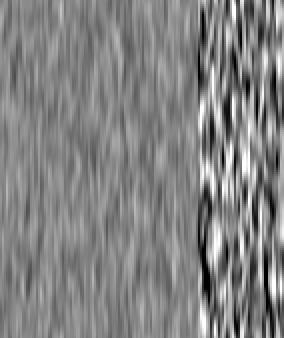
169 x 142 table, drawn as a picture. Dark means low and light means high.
Neither half mirrors the other. A few values lie far out on both sides of the bulk. The left part is calmer, up to a seam about 70% of the way across. The grain runs up and down.
